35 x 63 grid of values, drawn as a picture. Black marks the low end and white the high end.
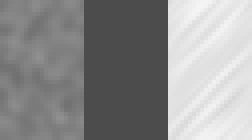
It is made of 1 by 3 panels. Panel 1,1: middling, blotchy, faint in contrast. Panel 1,2: low, flat. Panel 1,3: very high, slanting up to the right, faint in contrast.
